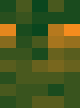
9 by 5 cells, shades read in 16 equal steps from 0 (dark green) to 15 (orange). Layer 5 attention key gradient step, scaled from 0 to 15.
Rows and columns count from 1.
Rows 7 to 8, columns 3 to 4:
4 4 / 3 1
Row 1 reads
1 4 0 4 1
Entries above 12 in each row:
0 0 2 0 0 0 0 0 0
